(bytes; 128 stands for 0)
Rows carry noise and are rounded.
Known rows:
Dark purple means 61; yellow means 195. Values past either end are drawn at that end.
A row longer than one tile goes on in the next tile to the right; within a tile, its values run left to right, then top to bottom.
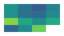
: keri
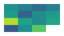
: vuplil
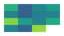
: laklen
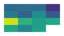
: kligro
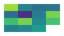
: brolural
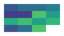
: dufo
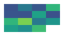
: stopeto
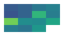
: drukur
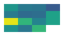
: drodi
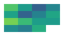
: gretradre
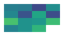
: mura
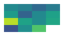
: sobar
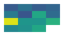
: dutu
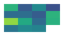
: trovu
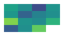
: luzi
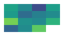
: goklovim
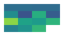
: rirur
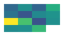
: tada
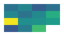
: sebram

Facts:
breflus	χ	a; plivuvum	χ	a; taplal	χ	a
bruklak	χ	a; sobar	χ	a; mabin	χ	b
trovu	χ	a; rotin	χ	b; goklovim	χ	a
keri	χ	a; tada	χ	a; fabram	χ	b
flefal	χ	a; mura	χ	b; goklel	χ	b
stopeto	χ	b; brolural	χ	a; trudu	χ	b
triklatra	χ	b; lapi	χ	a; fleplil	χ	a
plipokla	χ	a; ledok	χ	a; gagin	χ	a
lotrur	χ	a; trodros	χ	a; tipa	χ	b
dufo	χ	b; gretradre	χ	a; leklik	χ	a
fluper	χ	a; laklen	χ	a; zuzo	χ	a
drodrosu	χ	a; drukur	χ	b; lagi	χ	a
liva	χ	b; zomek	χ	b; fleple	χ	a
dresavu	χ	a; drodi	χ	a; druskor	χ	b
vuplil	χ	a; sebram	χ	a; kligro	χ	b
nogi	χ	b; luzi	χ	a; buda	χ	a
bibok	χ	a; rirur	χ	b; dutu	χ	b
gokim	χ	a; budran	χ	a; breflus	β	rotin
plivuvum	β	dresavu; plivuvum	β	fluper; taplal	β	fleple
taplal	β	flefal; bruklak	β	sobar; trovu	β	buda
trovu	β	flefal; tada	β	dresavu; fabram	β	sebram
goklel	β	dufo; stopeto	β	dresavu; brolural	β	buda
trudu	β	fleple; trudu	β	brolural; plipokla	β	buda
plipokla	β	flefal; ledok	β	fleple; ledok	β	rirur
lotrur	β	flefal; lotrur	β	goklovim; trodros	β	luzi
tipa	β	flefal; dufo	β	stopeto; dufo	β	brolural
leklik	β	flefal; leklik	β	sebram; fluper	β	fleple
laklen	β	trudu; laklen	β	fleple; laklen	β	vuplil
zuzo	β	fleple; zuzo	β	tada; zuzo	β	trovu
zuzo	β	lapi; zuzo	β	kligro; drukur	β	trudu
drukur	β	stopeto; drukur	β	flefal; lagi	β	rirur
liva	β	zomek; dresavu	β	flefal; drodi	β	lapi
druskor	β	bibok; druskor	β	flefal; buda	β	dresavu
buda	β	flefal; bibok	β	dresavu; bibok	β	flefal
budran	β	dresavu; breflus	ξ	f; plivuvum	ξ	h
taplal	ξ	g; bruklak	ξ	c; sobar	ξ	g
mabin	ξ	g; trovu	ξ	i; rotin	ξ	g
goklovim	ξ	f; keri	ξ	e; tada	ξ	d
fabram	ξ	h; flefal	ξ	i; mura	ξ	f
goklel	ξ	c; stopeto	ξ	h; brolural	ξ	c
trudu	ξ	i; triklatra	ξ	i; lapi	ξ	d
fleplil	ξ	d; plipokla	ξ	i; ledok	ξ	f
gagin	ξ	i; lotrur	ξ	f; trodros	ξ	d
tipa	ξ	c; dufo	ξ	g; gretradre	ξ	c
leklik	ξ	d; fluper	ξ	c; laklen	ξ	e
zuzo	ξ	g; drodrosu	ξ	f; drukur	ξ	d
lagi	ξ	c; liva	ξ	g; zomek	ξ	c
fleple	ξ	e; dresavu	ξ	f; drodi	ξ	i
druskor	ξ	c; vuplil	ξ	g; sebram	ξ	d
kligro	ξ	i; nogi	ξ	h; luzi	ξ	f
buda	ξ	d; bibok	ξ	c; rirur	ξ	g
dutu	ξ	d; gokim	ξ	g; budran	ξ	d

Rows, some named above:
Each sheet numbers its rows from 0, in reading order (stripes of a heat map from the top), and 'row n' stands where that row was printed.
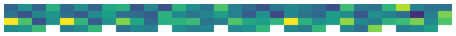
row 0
tada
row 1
budran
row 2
trovu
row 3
bibok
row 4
nogi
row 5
gagin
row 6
ledok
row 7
brolural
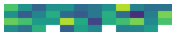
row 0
bruklak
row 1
buda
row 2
brolural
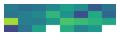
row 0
leklik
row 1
zomek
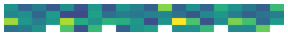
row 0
flefal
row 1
trudu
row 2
dresavu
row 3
tada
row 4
plivuvum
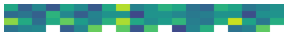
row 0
plipokla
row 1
breflus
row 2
fluper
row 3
lotrur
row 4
zuzo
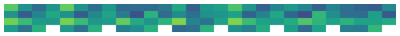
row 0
lagi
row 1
lagi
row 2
liva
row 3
taplal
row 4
gretradre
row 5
goklel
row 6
fabram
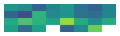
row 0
goklel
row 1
keri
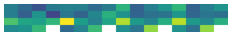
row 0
nogi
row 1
trodros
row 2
fleple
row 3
fleple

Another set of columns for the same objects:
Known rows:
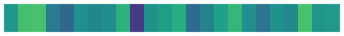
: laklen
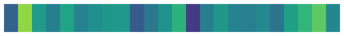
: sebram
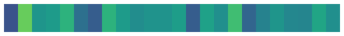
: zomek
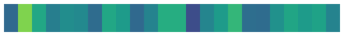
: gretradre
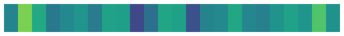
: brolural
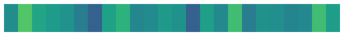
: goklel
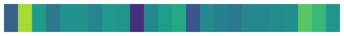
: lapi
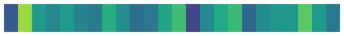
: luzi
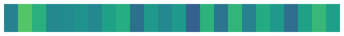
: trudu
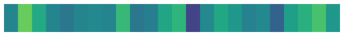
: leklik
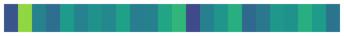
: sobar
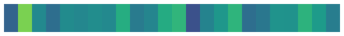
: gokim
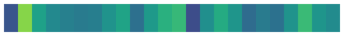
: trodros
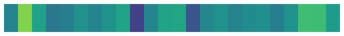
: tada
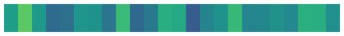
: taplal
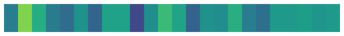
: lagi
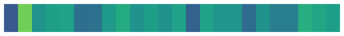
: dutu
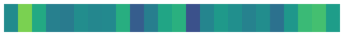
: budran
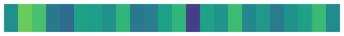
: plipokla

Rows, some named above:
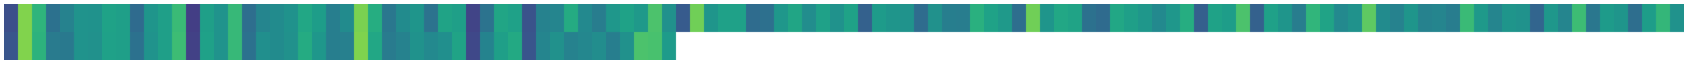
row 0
gagin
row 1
brolural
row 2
dutu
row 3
mura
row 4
dufo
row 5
gagin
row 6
tada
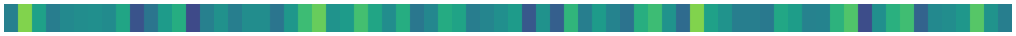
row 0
buda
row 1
stopeto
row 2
breflus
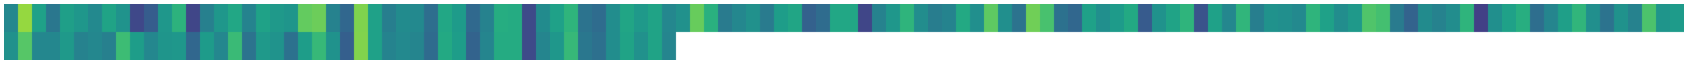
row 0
dresavu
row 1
gretradre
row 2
bibok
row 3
drodi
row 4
laklen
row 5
dufo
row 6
gretradre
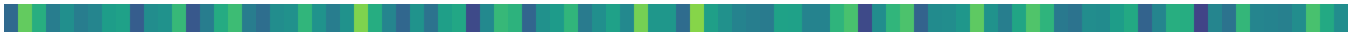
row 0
keri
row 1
ledok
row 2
breflus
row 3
plivuvum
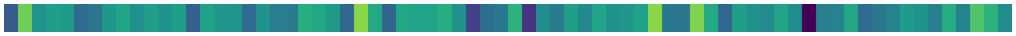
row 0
dutu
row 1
flefal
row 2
fleple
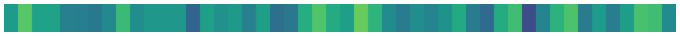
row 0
drukur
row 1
lotrur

